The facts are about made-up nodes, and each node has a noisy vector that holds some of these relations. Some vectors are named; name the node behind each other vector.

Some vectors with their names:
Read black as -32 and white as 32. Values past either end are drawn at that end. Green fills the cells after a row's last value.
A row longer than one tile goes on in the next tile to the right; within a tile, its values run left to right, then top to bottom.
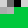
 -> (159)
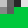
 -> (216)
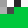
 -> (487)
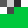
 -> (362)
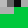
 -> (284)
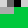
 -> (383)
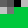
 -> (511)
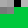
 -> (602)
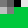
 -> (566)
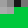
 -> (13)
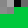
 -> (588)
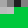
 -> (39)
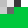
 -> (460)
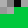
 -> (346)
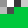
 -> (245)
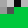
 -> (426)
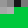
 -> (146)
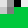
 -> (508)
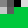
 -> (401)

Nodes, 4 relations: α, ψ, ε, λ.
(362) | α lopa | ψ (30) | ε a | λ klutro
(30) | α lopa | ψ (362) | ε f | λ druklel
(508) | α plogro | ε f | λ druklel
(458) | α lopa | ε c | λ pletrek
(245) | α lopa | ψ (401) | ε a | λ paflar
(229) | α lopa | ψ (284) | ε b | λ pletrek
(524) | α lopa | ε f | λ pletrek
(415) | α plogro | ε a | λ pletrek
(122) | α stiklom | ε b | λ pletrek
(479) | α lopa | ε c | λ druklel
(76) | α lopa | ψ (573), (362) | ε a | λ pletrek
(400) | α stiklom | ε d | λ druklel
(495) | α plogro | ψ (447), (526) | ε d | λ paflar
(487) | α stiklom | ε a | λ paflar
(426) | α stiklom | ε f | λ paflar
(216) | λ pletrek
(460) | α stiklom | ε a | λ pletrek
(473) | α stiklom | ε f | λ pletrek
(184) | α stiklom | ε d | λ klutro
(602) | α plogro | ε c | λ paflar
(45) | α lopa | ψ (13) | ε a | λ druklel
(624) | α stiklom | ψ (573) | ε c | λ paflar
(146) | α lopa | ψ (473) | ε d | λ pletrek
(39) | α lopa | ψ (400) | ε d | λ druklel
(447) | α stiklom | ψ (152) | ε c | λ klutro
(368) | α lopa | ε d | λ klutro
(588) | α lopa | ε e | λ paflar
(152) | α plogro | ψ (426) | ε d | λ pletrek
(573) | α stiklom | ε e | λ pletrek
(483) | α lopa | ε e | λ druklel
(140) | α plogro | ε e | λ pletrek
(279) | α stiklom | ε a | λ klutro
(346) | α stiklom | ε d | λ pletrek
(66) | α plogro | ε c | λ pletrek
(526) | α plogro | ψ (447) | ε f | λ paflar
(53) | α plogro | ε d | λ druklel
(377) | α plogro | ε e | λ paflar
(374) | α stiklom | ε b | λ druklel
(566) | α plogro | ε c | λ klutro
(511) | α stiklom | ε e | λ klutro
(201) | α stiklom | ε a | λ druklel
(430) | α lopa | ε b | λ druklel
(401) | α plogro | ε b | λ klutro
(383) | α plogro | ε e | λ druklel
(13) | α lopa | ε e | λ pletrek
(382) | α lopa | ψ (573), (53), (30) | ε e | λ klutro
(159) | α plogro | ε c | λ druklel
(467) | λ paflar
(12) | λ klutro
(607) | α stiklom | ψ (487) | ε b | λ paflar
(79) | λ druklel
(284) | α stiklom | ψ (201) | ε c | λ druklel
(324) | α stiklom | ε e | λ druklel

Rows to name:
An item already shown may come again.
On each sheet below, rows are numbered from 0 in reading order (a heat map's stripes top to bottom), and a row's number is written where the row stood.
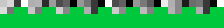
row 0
(201)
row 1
(524)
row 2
(368)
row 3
(12)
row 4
(368)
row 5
(566)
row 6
(229)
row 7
(12)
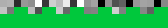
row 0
(524)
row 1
(245)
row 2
(460)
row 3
(624)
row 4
(382)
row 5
(607)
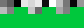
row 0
(566)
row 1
(415)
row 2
(122)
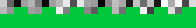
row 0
(374)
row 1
(573)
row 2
(45)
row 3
(607)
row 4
(473)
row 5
(279)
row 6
(76)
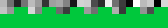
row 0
(430)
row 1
(30)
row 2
(467)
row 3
(79)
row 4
(12)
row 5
(526)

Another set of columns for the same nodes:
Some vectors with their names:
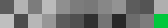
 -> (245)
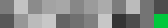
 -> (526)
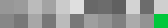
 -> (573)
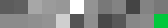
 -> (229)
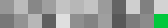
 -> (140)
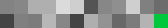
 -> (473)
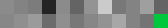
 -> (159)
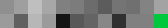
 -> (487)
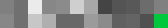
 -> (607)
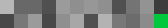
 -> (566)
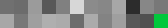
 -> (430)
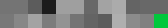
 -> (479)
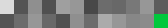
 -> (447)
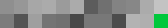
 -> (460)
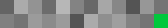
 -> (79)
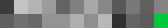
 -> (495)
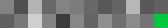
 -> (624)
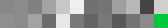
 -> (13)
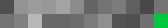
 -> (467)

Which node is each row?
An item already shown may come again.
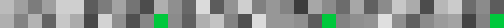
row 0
(382)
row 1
(374)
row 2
(30)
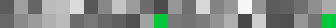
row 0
(524)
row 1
(122)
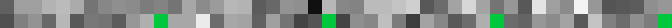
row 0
(216)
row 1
(588)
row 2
(473)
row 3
(122)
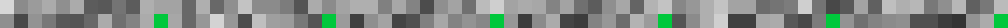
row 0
(279)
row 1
(374)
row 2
(201)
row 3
(201)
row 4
(426)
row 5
(76)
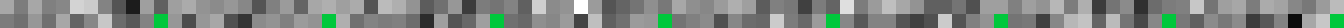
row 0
(401)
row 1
(201)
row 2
(362)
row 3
(122)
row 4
(12)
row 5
(279)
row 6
(368)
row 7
(415)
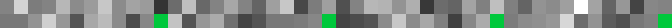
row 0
(508)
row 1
(45)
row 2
(346)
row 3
(229)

